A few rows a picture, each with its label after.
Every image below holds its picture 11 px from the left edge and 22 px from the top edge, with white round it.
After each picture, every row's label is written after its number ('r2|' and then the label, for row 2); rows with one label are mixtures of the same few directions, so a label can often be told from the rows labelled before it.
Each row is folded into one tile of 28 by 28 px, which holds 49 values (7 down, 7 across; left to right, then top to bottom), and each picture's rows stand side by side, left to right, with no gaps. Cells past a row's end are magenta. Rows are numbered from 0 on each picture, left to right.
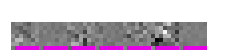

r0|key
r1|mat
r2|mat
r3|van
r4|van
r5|key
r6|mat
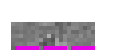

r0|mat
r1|mat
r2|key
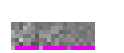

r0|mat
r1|mat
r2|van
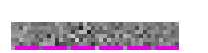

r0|mat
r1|mat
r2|van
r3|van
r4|van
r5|van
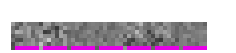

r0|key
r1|key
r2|mat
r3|mat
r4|key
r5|key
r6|van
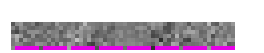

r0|van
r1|van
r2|mat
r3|mat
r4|key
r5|mat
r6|key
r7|van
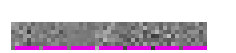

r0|mat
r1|van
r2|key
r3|mat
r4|van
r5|van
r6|van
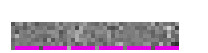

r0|van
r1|van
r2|mat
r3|key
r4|key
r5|key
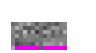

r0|key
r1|key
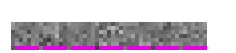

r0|mat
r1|key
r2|mat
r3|key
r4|mat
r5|mat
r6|van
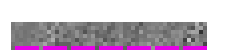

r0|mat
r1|mat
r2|mat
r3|mat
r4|mat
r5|van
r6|van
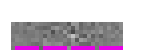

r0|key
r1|key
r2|van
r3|van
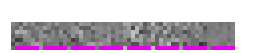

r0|key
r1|key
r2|key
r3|mat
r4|mat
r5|van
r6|key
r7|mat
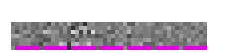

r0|van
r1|key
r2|key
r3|van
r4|van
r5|key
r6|van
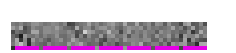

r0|mat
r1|key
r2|mat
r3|key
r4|van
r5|van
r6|van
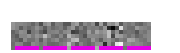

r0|mat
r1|van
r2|key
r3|key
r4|key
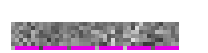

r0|van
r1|mat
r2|key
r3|mat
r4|mat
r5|key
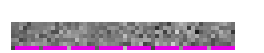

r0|mat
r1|van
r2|mat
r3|key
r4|van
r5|key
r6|mat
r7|key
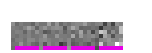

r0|key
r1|key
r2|key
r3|key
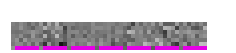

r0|van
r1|key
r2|key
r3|mat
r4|key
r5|key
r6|key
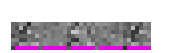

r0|mat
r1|key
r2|key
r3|mat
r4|mat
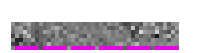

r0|key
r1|key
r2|van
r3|key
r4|mat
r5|van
